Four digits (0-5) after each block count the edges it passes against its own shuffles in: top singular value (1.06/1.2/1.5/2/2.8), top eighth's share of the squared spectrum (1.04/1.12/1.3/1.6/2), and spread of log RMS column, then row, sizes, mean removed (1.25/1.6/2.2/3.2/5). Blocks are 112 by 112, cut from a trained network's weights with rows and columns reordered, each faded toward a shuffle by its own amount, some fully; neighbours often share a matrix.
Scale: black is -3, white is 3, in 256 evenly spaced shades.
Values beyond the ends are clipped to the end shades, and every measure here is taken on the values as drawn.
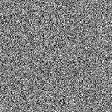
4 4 2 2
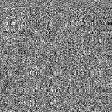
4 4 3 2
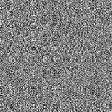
4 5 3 2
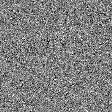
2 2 1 1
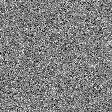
0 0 0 0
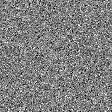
1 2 0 0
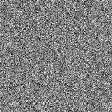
3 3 1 0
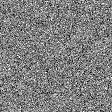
0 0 0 0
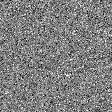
1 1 0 0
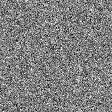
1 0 0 0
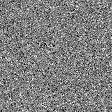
0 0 0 0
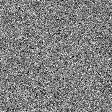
0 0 0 0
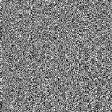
4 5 3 2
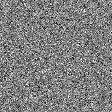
2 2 1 1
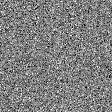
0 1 0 0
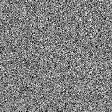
3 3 1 0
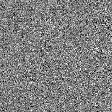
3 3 2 1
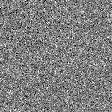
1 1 0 0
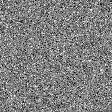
1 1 0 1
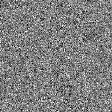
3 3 2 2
